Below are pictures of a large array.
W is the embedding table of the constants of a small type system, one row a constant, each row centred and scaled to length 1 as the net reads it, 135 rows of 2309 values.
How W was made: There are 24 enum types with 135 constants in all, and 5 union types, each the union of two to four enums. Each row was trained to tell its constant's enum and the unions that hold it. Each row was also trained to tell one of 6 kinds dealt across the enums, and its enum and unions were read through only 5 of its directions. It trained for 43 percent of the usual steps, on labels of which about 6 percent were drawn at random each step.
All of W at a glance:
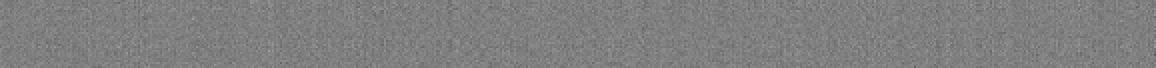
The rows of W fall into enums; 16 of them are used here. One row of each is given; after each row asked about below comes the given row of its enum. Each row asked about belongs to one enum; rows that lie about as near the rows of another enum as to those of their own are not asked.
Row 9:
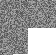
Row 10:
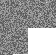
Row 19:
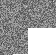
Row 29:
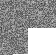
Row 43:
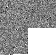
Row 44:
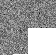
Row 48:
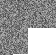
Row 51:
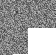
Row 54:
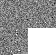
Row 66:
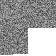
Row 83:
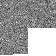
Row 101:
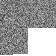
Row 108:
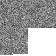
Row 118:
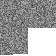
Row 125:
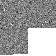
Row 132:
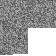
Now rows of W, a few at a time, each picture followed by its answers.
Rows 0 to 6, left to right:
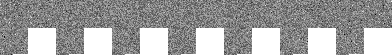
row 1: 118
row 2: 132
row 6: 83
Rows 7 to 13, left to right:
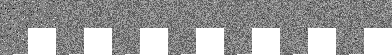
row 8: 118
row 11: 54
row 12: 118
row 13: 83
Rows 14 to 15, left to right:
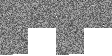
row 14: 43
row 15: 118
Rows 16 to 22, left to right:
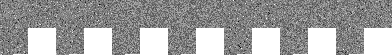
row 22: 10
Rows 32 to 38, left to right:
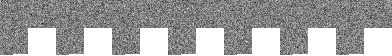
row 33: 83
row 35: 101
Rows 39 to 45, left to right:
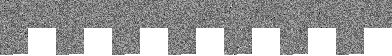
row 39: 108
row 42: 43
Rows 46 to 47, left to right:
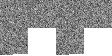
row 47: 48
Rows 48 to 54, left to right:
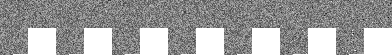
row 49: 108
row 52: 108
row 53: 66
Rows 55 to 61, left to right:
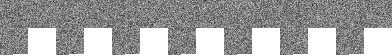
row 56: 54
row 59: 43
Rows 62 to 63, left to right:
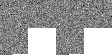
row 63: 83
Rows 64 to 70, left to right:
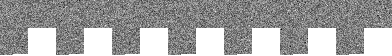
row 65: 10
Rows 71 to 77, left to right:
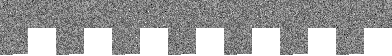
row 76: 10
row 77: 83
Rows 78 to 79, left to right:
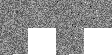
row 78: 9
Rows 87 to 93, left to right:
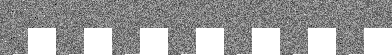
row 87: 9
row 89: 19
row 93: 132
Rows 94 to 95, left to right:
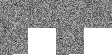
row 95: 132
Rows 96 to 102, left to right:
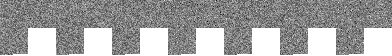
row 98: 10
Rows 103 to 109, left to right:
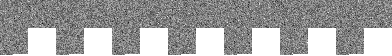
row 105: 118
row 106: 101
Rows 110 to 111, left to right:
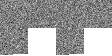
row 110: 43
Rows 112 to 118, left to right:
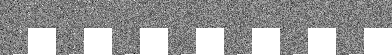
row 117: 10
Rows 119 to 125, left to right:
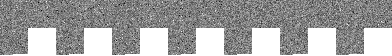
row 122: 9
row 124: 132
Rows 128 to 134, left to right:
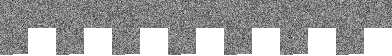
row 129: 132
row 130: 108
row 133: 108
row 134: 19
